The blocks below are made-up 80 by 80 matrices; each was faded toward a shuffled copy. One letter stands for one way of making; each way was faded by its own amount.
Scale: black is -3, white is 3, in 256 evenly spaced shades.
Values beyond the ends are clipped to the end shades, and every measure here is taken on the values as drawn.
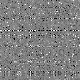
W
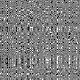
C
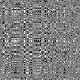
C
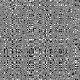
C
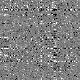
W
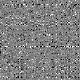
W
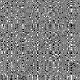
C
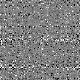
W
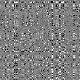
C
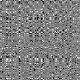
C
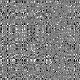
C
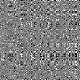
C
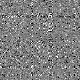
W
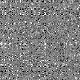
W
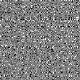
W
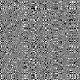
C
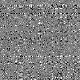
W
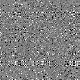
W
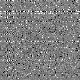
W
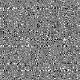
W
